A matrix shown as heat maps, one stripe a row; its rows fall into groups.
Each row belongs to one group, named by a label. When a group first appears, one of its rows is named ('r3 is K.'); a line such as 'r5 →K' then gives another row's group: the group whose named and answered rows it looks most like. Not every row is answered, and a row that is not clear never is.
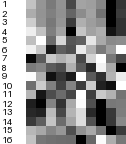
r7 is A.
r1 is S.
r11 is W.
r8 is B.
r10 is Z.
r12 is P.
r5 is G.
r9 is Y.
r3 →S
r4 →S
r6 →Y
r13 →P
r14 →P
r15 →S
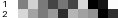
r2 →S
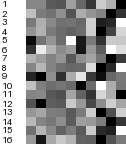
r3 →Z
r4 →Z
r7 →S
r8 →Z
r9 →P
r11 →B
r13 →Z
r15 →Z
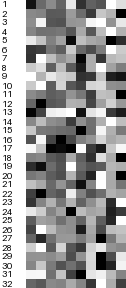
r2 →B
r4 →W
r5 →S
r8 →G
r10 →G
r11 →B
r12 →W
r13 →A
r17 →Y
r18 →B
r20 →B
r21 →G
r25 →Z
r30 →Z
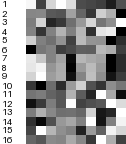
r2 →B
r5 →S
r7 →S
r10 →P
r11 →B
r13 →Z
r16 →B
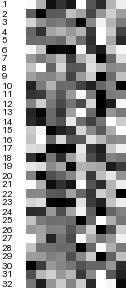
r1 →Y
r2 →W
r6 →Y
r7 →Z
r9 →Z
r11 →P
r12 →Z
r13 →P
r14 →W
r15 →Y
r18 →P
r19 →S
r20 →W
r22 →B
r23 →Y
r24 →P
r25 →G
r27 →Y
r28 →G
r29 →Z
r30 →A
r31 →A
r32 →B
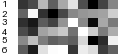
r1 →P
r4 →A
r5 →Z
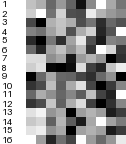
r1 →G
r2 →G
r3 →A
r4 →Z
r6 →B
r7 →S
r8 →Y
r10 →P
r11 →Z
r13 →S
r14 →G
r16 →Y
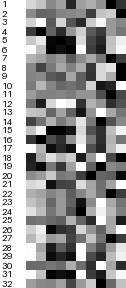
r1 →S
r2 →B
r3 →G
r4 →P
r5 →Y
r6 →Y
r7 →S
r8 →B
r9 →B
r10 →Z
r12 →A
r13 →G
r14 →P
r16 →P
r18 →A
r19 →P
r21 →Y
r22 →S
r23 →G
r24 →G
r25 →B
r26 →Y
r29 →Y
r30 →B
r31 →Y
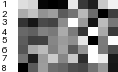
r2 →S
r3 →P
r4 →B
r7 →B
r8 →A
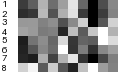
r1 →P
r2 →P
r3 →Z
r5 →W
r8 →G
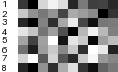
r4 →G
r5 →Z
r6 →B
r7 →G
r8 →P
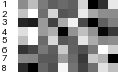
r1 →Z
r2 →G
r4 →S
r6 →W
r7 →B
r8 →W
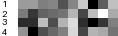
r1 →Z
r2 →W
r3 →P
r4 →W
